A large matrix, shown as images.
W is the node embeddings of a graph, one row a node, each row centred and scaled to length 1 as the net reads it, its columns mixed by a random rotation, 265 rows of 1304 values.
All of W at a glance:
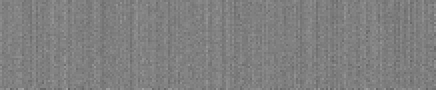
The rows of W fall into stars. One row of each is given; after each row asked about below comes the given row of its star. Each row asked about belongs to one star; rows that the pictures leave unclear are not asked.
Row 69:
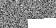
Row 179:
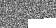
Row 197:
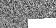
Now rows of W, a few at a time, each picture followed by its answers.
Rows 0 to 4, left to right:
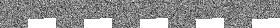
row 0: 69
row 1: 179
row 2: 179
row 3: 69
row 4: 179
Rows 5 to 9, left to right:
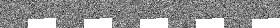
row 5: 197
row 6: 179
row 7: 69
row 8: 69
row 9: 197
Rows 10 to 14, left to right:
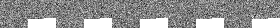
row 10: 69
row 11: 69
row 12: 197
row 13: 197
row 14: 197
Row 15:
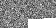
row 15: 197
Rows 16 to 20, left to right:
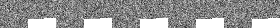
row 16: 179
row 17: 69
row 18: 197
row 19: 69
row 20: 69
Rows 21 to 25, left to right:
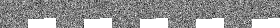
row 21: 179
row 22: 179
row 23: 69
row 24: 69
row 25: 69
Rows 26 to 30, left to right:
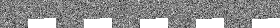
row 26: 197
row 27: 69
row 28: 179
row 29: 69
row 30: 197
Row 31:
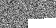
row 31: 197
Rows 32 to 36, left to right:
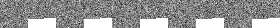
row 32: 69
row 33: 197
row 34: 179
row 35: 69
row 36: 197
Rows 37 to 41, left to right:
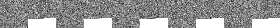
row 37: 179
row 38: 69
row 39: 69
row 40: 179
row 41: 179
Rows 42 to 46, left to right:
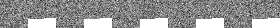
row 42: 69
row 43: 197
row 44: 69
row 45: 197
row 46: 179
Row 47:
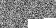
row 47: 69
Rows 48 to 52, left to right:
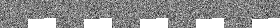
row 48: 69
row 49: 179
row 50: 69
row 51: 69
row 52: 69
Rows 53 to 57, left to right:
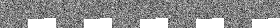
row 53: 69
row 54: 69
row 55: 179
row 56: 69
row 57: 69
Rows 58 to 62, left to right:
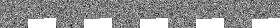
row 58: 179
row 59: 197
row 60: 69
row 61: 179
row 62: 197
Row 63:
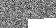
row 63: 69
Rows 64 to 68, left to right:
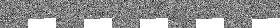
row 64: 197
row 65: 69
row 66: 69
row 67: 69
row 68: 69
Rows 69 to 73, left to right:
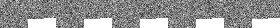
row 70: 197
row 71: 69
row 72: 179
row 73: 197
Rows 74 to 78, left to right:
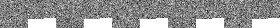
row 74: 179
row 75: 197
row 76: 197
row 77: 179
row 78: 69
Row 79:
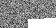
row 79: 197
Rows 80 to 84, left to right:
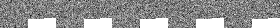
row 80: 197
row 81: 69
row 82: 179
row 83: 197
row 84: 69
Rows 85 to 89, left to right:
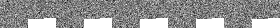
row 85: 179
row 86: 197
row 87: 197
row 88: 179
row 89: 69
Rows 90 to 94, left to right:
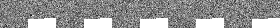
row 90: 197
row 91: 69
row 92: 197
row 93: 69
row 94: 197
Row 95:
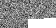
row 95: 197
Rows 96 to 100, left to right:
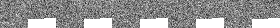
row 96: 69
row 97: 197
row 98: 179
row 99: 197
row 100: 69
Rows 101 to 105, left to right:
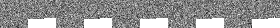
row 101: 69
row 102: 179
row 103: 197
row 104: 179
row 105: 179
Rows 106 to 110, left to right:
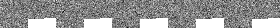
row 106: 179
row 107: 69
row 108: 197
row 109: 69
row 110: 197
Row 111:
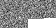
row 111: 69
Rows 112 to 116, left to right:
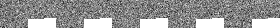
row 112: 197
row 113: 197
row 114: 179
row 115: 69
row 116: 69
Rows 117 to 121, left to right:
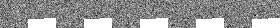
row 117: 197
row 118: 69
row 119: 179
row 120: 69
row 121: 197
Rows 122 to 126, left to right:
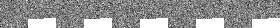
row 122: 197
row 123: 179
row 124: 197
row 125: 197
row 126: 179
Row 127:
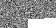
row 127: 197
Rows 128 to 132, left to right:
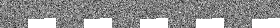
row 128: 197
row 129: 179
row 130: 69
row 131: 197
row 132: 197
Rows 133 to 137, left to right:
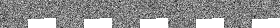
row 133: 69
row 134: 179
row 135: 179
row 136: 179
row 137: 197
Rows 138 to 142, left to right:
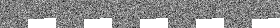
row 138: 69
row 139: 179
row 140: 69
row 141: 69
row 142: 197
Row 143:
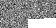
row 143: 179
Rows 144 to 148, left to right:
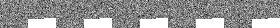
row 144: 69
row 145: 179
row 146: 197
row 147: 197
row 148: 197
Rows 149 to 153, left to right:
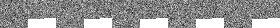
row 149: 197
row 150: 179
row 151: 69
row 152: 69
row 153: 69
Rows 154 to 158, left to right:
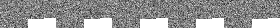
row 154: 197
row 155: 69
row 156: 179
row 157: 197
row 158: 69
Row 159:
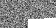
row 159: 197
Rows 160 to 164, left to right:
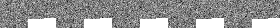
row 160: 197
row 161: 197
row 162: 197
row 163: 69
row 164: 69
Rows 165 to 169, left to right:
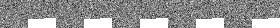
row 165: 179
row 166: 197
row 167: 197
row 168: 69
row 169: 69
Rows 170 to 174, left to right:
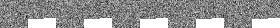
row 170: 179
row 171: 179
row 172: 69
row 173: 69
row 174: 197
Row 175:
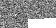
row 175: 179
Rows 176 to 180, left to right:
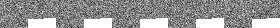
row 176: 179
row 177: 197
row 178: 179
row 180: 69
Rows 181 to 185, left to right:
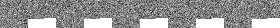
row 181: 179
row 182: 197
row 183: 179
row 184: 69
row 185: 69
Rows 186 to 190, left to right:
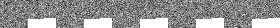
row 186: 197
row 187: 179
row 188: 179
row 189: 69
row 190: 197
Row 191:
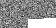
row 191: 69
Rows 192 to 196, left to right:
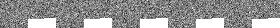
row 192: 197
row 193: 197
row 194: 197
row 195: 197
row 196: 197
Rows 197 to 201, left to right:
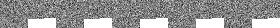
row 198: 179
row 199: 179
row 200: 69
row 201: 179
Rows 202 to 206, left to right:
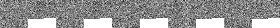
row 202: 69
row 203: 69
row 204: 197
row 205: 179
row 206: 197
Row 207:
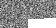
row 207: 197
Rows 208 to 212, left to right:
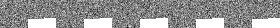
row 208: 179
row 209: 197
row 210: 197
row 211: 179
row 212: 179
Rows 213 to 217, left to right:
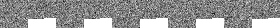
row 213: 179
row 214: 179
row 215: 197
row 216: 69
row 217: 69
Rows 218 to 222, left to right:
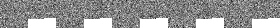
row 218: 197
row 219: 179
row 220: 69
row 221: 197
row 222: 179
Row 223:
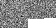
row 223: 69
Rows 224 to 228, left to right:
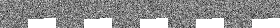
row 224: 69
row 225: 179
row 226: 179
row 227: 197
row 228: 69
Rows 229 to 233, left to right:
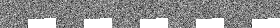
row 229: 179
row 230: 197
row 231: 179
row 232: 69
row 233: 179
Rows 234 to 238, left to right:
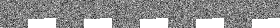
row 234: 197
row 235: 197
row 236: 179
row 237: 197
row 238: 197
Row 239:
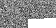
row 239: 197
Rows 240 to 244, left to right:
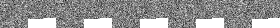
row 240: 69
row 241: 69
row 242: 197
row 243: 197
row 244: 69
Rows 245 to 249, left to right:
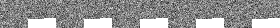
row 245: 69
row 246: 69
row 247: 179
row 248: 69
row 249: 197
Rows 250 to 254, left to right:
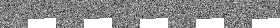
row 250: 179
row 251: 69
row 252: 197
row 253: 69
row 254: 179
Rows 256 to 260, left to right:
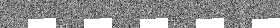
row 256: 179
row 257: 197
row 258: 179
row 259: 197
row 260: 197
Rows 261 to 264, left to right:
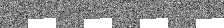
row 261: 179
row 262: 69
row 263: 197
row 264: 179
